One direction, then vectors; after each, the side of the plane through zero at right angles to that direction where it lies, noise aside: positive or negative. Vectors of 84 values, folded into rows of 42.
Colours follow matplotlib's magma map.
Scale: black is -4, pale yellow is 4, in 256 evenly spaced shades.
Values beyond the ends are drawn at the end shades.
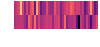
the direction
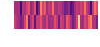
negative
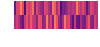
positive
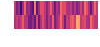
negative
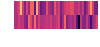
positive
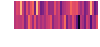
positive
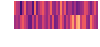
negative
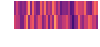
negative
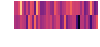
positive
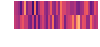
negative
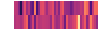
negative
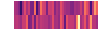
negative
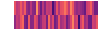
positive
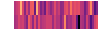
positive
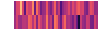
positive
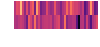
positive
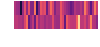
negative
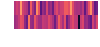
positive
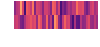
positive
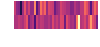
negative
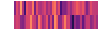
positive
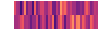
negative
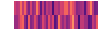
positive
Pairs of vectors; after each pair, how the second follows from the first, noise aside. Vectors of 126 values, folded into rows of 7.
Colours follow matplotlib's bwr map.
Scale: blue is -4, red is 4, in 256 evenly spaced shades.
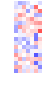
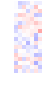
shrunk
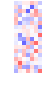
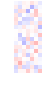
shrunk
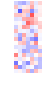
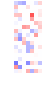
partly zeroed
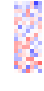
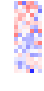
shuffled
